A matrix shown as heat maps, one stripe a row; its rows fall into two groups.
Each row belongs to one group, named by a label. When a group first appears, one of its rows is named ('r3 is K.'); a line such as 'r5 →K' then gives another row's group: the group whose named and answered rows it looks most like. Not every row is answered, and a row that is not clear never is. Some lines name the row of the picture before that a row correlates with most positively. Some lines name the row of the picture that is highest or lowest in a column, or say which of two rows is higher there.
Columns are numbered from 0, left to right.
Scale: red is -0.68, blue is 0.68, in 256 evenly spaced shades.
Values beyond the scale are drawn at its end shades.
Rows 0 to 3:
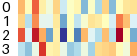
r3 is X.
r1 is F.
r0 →F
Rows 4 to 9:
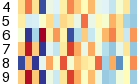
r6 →X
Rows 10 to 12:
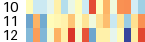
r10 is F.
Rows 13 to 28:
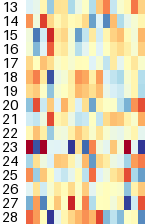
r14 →F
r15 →X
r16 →X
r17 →F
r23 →F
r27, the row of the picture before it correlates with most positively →12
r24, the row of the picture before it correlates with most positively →12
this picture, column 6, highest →23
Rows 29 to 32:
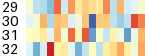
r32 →X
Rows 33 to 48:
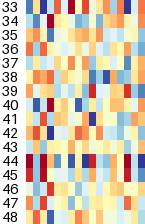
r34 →X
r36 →F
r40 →X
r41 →F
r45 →F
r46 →X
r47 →F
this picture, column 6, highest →44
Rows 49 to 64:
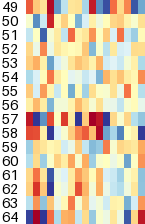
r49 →F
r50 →X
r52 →F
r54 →X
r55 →F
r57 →X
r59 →X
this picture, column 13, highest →58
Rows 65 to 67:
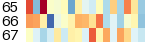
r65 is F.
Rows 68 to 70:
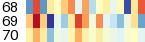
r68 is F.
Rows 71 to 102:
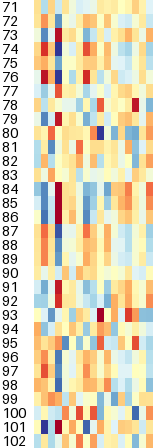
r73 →X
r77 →X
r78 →F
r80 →F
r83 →F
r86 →X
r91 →X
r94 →X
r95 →F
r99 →F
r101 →X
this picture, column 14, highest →100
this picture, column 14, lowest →78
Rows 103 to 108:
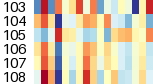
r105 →X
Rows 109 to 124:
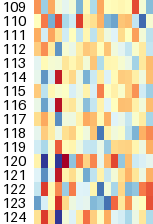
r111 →F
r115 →F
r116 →X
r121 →X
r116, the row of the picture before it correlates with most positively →105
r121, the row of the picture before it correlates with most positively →105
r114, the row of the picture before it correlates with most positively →105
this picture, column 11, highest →110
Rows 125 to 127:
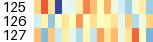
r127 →F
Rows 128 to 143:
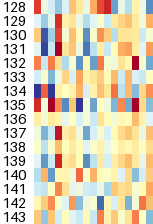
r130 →X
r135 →F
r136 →F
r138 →X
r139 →X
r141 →X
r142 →F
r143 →F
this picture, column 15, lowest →142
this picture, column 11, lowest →134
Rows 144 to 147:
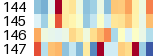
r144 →X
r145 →X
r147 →F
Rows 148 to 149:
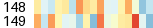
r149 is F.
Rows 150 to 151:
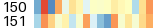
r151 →X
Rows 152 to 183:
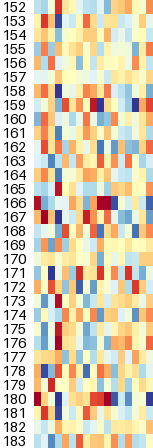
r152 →X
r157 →X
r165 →X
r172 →F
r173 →X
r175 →X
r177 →F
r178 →X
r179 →F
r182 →X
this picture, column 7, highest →178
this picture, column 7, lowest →167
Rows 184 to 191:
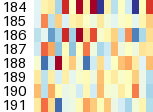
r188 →X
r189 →F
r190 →F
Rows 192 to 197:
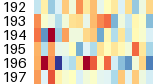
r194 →F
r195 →F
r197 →F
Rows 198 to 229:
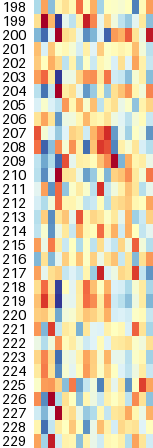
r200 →X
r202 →F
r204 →X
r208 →X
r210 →X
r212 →X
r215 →F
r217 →F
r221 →F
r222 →X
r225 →F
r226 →F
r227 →X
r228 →X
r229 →F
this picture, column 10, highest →200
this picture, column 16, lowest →200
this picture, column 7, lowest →199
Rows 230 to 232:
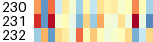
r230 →F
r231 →F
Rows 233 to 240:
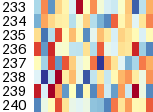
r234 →X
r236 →F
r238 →X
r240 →X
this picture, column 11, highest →239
